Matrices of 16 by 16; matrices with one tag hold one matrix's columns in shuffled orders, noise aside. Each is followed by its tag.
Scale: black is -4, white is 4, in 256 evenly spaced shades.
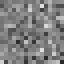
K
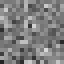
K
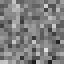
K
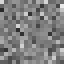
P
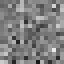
K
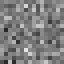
K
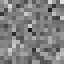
P
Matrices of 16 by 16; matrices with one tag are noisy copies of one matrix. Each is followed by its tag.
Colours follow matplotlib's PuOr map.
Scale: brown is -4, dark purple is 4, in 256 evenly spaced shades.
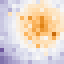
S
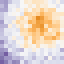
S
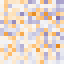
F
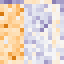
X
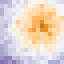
S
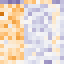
X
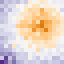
S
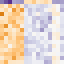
X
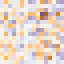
F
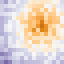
S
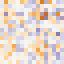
F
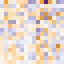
F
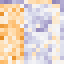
X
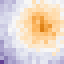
S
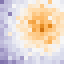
S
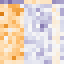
X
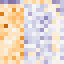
X
